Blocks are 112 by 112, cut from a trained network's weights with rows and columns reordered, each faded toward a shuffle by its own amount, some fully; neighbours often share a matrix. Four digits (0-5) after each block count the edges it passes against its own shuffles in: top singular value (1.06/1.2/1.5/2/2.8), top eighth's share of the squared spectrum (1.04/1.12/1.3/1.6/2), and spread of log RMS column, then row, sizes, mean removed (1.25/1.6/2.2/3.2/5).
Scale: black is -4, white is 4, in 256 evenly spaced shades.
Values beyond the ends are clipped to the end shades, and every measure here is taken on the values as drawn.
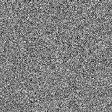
2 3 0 2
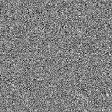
3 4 2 1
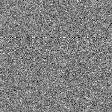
3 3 0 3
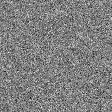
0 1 0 0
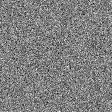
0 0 0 0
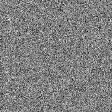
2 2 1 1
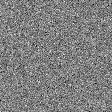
0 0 0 0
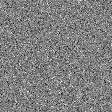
0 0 0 0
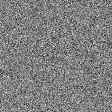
2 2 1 1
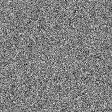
1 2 0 0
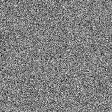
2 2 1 0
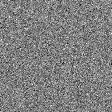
1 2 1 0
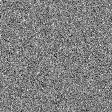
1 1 0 0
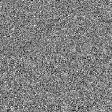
3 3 0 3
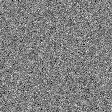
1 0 0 0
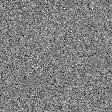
1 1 0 0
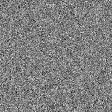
2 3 0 1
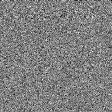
2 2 0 2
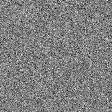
2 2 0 0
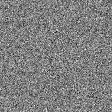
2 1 0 0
